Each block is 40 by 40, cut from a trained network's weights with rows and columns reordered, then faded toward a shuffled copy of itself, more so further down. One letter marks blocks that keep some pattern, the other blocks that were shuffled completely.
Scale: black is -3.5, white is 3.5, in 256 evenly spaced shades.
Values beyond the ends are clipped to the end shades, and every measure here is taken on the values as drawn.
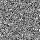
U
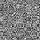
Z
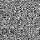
Z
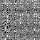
Z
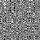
Z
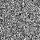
U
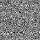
Z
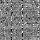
Z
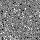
U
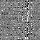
Z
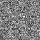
Z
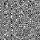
Z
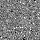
U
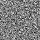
U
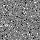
U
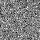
U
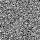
U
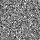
U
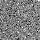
U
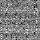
Z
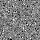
U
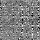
Z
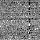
Z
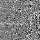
Z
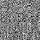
Z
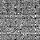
Z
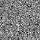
Z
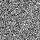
U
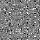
Z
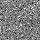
U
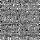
Z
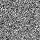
U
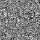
Z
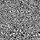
Z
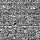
Z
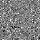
Z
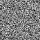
Z
